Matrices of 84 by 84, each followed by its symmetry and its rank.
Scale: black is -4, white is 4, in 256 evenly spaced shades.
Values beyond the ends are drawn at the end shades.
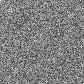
symmetric, full rank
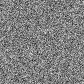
neither, full rank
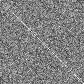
symmetric, full rank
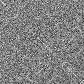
symmetric, full rank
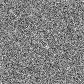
symmetric, full rank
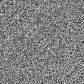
symmetric, full rank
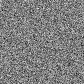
neither, full rank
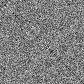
symmetric, full rank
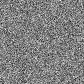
neither, full rank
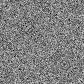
symmetric, full rank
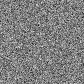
neither, full rank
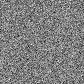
neither, full rank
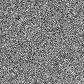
symmetric, full rank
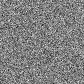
neither, full rank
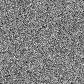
neither, full rank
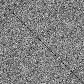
symmetric, full rank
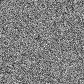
symmetric, full rank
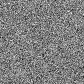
neither, full rank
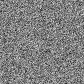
neither, full rank
